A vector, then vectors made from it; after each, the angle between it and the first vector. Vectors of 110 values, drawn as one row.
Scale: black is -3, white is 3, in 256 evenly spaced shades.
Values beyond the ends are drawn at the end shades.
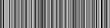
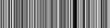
partly aligned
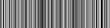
nearly parallel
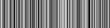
orthogonal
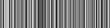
nearly parallel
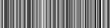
nearly opposite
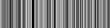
partly opposed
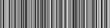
nearly parallel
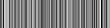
nearly parallel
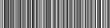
nearly opposite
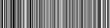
partly opposed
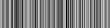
orthogonal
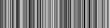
orthogonal
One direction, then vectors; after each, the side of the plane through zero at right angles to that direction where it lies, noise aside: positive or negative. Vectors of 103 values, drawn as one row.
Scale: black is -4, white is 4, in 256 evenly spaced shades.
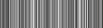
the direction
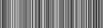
positive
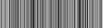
negative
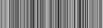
negative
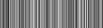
positive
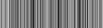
negative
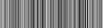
negative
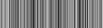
negative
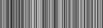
positive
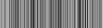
negative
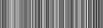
positive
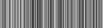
negative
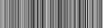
negative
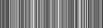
positive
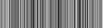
negative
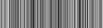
negative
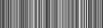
positive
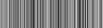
negative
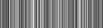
positive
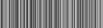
negative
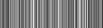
positive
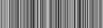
negative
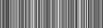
positive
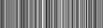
positive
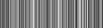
positive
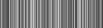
positive
